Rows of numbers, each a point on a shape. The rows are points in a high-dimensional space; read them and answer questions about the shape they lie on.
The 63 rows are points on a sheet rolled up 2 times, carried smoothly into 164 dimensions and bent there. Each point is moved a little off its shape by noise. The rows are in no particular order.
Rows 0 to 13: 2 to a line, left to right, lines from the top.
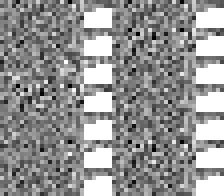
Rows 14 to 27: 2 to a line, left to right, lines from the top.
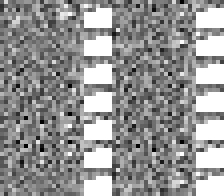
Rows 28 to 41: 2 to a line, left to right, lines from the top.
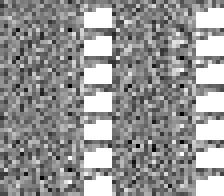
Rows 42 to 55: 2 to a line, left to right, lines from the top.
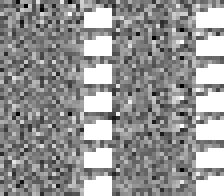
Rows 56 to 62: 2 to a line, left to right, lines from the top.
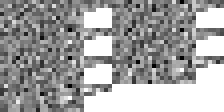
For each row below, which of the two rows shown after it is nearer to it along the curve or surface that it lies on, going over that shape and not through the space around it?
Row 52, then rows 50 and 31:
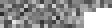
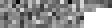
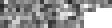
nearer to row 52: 31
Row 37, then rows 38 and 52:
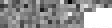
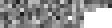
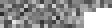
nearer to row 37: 38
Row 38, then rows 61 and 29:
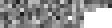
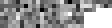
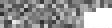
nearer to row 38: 29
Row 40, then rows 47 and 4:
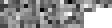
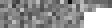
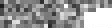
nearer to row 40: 4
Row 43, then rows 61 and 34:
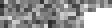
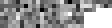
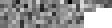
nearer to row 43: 61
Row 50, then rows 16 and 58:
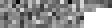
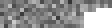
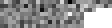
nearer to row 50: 58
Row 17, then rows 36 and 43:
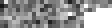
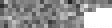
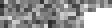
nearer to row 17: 43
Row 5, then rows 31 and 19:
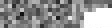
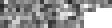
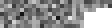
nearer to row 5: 19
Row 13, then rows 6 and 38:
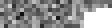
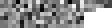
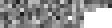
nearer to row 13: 38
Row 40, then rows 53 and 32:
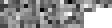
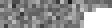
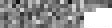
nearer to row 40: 32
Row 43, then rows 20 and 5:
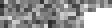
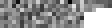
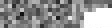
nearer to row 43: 5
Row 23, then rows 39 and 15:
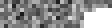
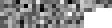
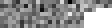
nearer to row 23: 15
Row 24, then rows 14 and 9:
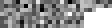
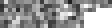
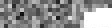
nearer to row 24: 14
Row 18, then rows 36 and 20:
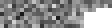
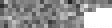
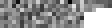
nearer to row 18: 20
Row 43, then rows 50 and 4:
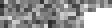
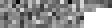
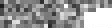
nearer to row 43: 4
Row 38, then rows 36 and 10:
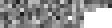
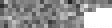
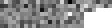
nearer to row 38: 10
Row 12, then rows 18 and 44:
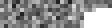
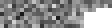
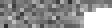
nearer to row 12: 18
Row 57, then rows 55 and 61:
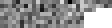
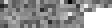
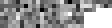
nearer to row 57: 55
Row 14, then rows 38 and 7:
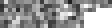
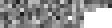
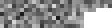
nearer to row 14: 7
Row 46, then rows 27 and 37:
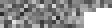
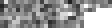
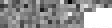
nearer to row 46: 27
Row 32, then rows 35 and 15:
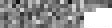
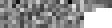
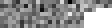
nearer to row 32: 35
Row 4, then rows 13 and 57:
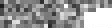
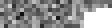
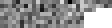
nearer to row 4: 13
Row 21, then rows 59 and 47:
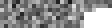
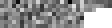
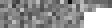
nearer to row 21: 59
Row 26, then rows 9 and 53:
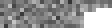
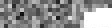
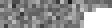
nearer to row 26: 53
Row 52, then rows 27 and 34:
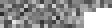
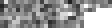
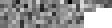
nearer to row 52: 27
